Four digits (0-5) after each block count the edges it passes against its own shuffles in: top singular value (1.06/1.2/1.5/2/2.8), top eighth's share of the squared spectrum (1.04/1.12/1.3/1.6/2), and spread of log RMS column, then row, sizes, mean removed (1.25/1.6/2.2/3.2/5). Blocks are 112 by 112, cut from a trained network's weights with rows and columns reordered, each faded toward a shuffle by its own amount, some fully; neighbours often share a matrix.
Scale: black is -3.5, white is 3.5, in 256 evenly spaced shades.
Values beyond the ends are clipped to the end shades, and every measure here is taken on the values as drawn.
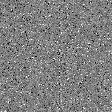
2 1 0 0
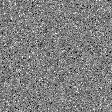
2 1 0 0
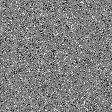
0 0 0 0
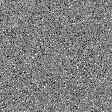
0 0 0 0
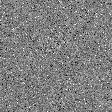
0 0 0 0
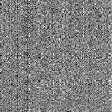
4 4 2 3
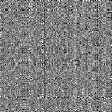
4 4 2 3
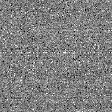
3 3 2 1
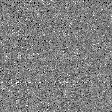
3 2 1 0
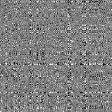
4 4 3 3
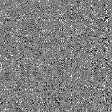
4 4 3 2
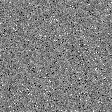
0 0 0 0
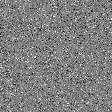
0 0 0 0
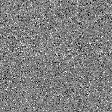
3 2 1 2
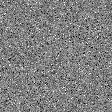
1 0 0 0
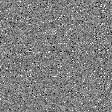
3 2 1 1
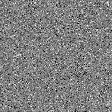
3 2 1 1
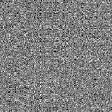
4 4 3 2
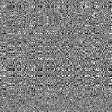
5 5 3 4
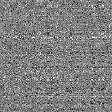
3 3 2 2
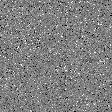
1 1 0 0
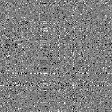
4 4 2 3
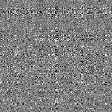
4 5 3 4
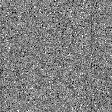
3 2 0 1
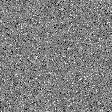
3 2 0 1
